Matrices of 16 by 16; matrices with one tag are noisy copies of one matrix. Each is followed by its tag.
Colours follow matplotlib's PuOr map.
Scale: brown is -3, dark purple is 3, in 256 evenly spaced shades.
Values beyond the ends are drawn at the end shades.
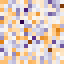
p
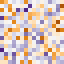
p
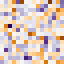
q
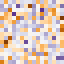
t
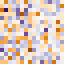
p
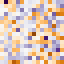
q
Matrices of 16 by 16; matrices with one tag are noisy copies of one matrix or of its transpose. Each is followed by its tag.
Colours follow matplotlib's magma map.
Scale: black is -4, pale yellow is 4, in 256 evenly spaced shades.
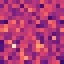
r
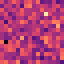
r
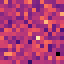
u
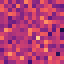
u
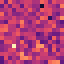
r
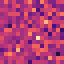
u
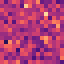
r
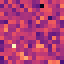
r
